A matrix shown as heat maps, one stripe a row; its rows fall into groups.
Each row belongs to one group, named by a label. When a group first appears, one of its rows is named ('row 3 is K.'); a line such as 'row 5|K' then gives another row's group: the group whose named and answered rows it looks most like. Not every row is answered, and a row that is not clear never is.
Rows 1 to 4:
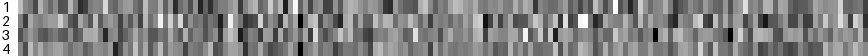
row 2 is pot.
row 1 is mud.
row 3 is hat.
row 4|pot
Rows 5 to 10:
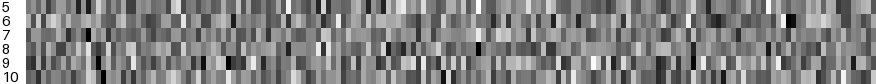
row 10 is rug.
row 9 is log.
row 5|hat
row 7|hat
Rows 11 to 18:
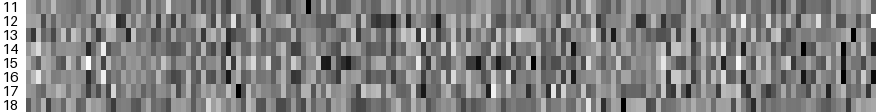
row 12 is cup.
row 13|log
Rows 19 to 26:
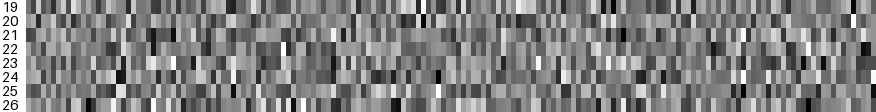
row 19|log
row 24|cup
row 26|mud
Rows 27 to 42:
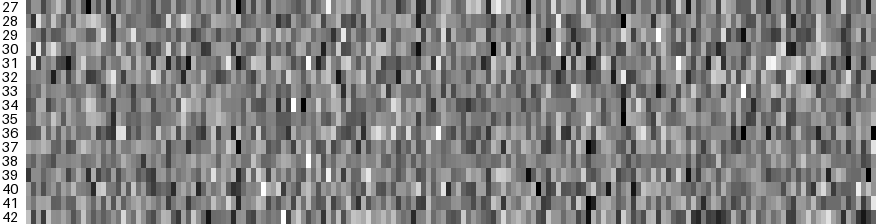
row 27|hat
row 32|mud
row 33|rug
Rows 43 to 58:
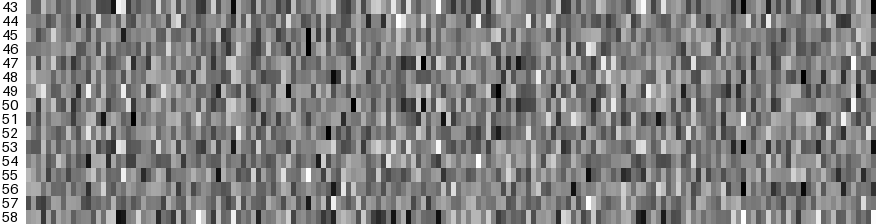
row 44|hat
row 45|pot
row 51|rug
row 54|hat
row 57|pot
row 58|cup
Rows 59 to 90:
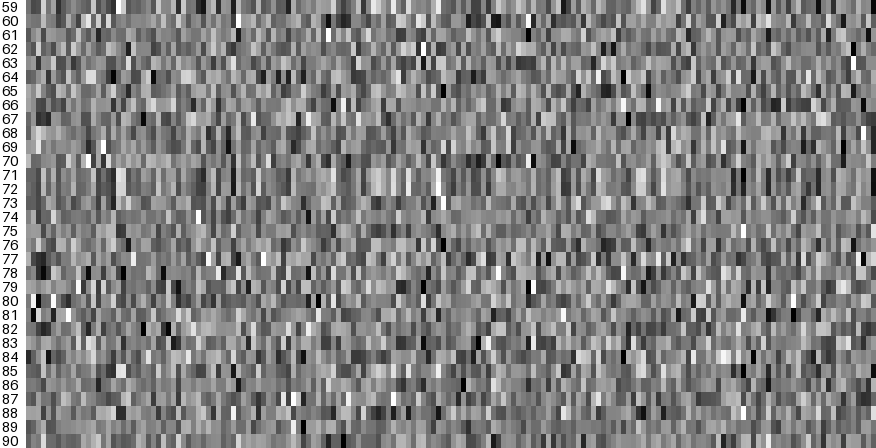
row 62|log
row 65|log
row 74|pot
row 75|cup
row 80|pot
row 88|cup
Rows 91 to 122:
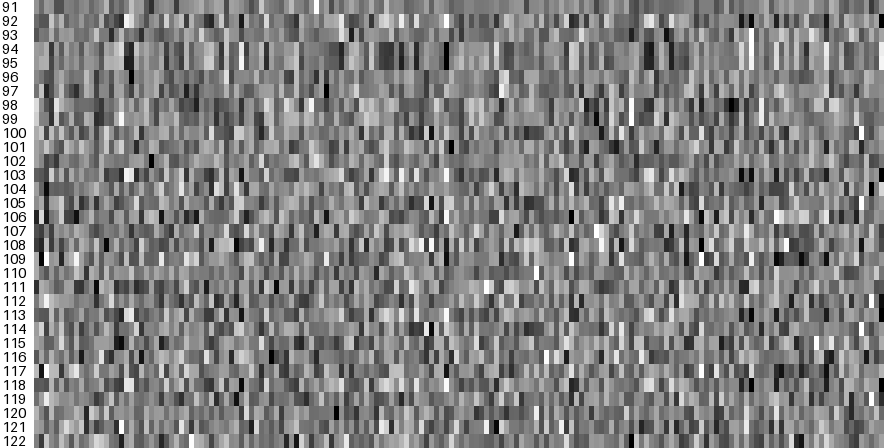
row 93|rug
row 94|cup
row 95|cup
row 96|pot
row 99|mud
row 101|log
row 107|pot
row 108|log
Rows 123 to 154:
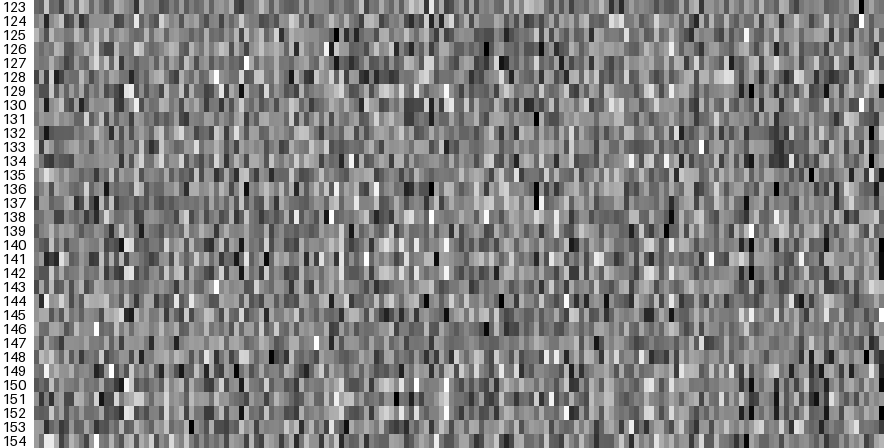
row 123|log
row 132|rug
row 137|hat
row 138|hat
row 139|rug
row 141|pot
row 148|rug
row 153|mud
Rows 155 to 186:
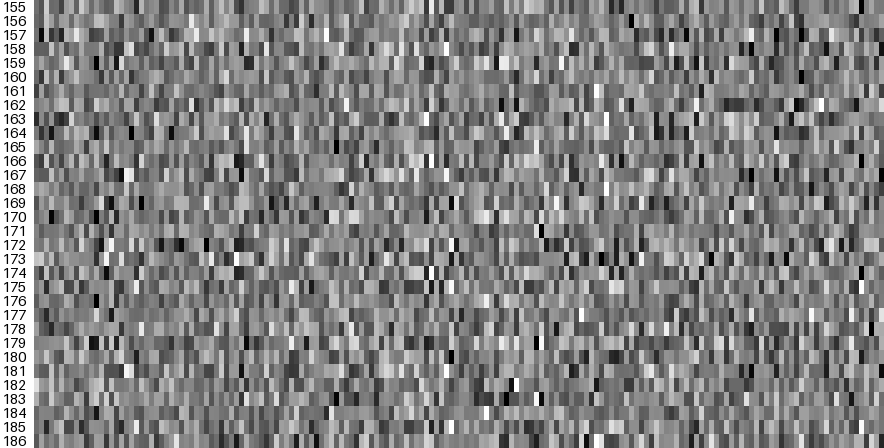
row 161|pot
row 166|log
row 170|hat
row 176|hat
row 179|hat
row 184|hat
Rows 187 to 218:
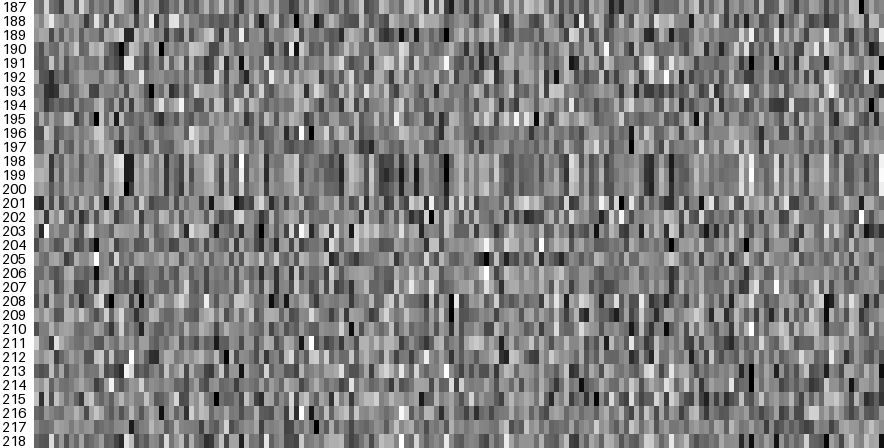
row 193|pot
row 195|hat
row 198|cup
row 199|cup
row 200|cup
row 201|log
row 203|mud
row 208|rug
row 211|mud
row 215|mud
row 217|pot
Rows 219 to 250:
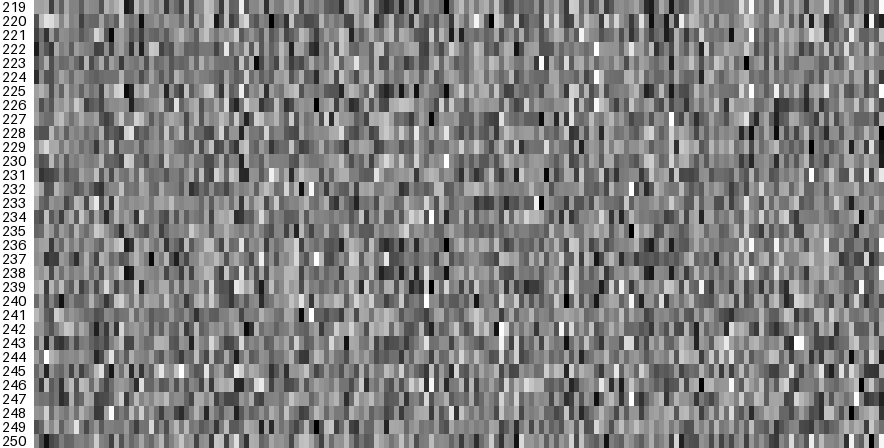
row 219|cup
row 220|rug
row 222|pot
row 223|hat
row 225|cup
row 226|pot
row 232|mud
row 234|log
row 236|cup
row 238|cup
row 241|mud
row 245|rug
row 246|log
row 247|mud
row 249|pot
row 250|rug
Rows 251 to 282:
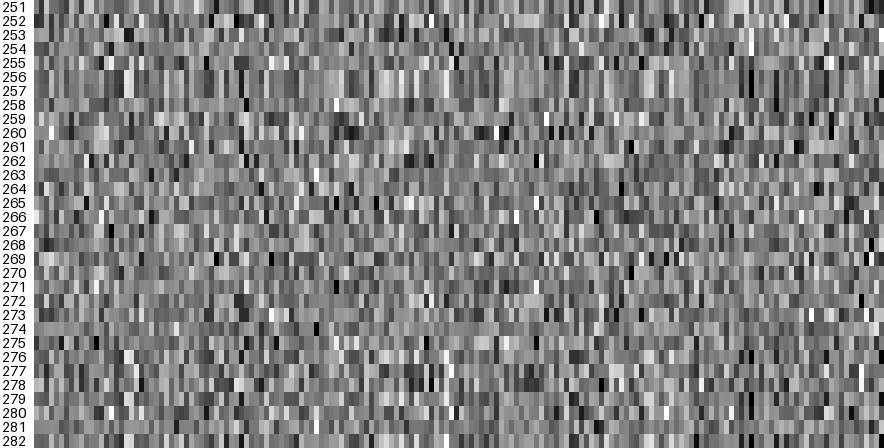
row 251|mud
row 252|log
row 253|cup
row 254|rug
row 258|hat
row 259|rug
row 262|hat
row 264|mud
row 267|rug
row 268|rug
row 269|rug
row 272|log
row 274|pot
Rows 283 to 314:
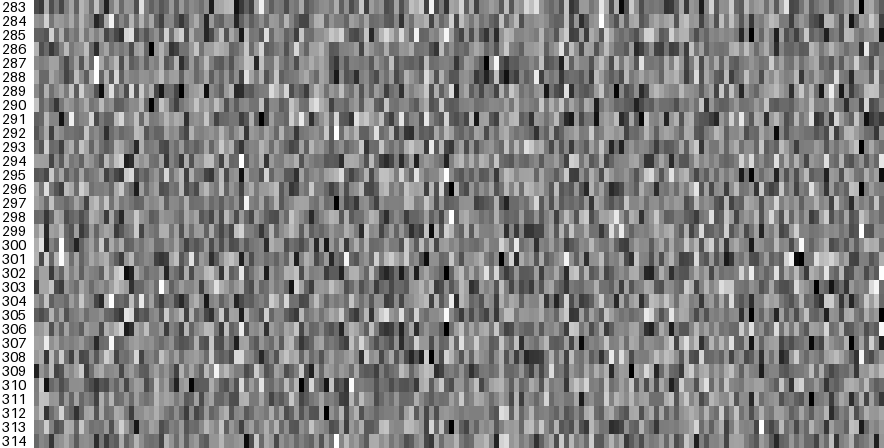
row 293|log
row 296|log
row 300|pot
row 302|cup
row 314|hat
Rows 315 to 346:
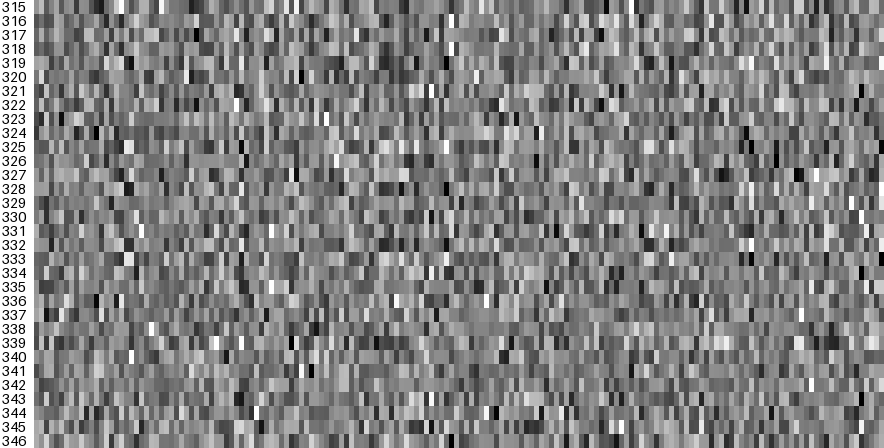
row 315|mud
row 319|cup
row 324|hat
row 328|cup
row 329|rug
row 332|cup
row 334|log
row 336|hat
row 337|pot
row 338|pot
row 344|hat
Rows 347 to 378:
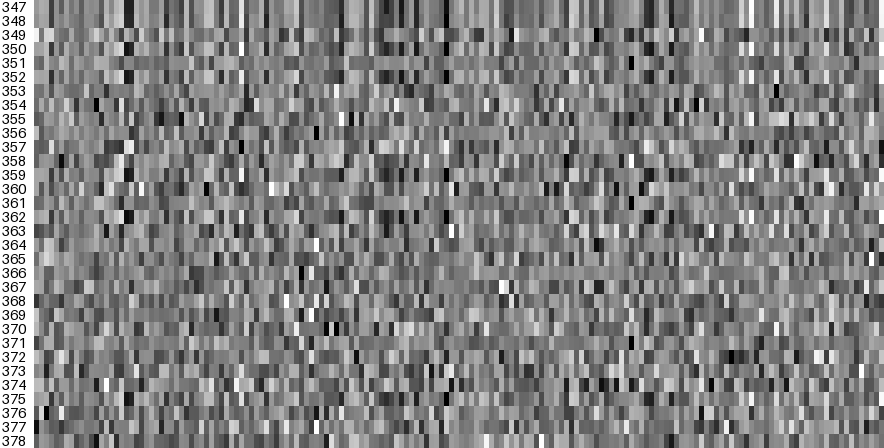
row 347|cup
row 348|cup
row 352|cup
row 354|hat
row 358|mud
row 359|cup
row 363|log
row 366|mud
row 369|mud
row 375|cup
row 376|pot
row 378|hat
